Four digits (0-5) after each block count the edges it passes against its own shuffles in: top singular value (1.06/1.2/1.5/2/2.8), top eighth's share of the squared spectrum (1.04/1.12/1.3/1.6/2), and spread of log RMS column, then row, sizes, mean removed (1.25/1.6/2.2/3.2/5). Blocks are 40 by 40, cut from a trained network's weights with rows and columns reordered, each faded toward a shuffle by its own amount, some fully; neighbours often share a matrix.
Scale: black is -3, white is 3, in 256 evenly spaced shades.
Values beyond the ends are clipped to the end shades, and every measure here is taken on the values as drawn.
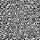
3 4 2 2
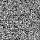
2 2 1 0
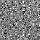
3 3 2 1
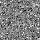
1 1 0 0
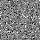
1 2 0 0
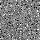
0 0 0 0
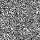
1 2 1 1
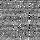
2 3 1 0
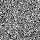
0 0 0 0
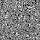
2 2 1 1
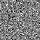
2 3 1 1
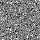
1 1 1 0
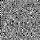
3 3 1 1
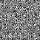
3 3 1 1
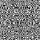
3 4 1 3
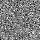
1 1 0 0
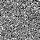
0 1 0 0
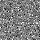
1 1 0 0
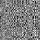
4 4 3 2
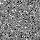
0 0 0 0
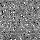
1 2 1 0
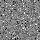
0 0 0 0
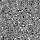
0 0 0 0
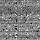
2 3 2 0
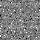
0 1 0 0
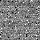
1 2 1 0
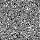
0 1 0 0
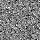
0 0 0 0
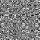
3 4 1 2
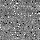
1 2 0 0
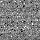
1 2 0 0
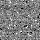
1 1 0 0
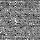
2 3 1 0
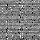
3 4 2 0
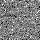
1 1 0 0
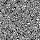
1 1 0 0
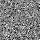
1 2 0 1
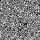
0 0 0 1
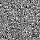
2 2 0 0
